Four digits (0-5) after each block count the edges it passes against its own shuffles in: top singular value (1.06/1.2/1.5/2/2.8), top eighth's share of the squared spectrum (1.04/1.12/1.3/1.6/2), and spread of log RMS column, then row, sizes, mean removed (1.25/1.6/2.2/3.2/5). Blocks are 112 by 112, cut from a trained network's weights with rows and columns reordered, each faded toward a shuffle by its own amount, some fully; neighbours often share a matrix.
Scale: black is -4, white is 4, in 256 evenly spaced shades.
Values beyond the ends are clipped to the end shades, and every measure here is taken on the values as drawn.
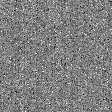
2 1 0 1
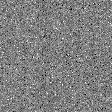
0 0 0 0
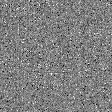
1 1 0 0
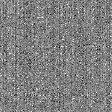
3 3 0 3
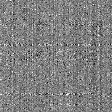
4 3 1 3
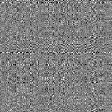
4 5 3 3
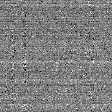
4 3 3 1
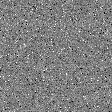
0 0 0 0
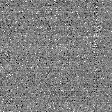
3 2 2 0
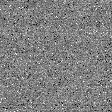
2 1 1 0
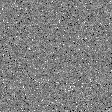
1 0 0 0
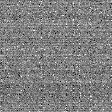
3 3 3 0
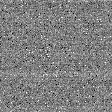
2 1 1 0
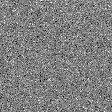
1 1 0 0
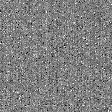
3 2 0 1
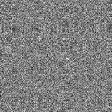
4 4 2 1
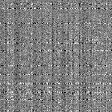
4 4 1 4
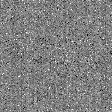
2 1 0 1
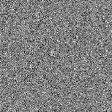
3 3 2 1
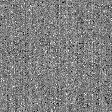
3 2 0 1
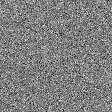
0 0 0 0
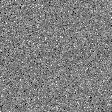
0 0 0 0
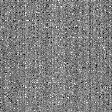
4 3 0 3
